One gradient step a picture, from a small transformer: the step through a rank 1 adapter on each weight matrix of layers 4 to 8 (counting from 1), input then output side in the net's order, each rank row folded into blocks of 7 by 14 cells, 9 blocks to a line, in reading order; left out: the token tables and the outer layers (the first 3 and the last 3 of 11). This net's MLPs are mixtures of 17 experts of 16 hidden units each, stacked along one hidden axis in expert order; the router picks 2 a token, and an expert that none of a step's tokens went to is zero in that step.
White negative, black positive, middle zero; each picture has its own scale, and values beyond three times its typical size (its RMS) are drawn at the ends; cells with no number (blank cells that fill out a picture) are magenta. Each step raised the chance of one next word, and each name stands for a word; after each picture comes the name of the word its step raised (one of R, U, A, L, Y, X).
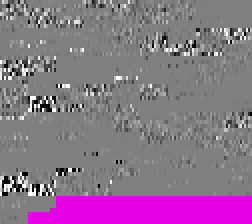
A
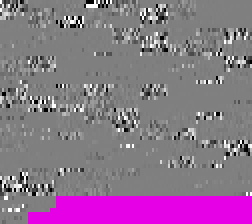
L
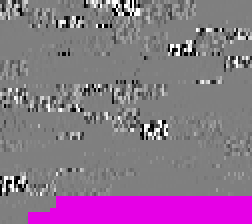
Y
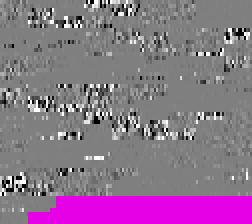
L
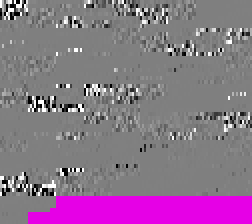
A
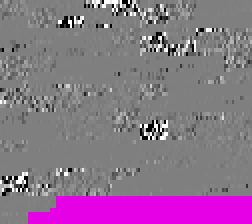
Y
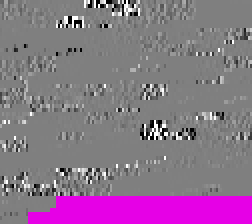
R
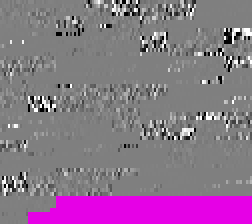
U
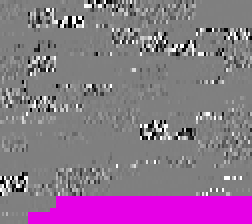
L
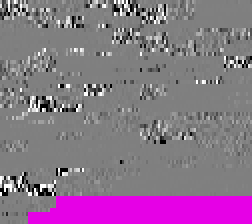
A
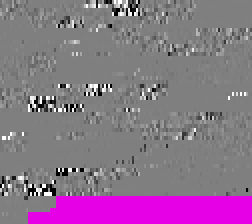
A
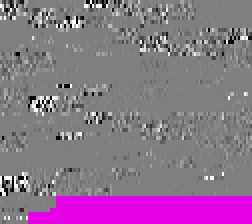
L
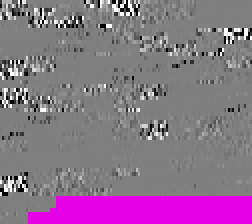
Y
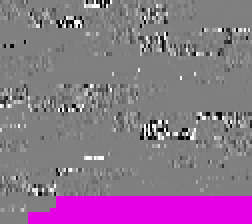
R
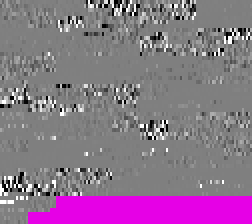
L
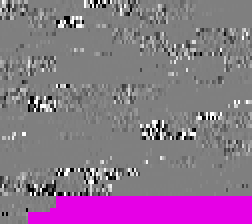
R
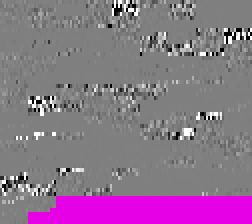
U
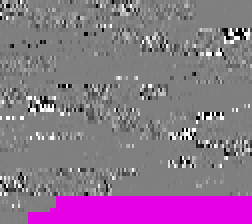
U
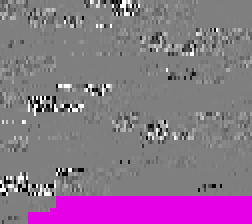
A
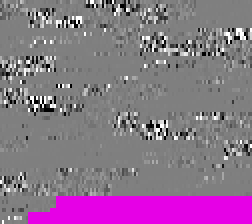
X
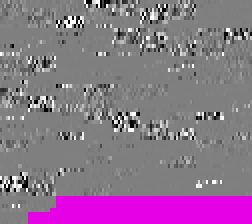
L
